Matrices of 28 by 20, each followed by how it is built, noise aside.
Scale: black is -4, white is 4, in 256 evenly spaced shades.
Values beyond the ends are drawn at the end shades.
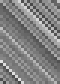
Toeplitz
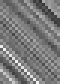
Toeplitz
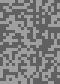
noise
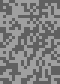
noise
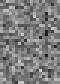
noise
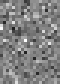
noise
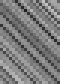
Toeplitz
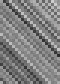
Toeplitz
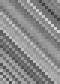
Toeplitz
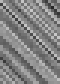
Toeplitz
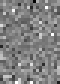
noise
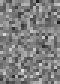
noise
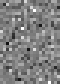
noise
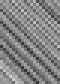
Toeplitz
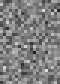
noise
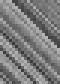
Toeplitz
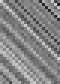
Toeplitz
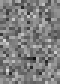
noise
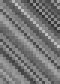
Toeplitz
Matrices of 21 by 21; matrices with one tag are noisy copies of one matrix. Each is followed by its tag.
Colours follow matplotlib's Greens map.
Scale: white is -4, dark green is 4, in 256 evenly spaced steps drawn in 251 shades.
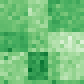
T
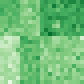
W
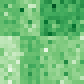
W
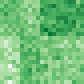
W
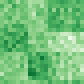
T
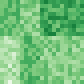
W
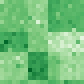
T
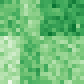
W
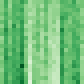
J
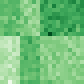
W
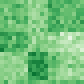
T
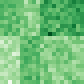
W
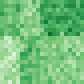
W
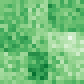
T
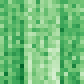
J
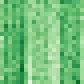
J
